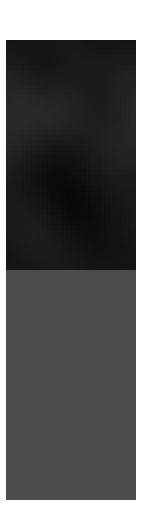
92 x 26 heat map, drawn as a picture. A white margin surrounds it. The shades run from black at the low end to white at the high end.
The table splits into 2 rows of 1 panel. Panel 1,1: very low, smooth, faint in contrast. Panel 2,1: low, flat.
